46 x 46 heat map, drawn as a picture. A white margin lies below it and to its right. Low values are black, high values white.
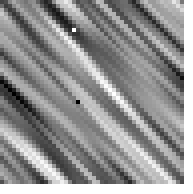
Mirror symmetry: none. Lone odd cells: 2, 1 higher and 1 lower than their neighbours. Ninth with the lowest average: middle left. Histogram: bell-shaped. Grain: diagonal, down to the right.
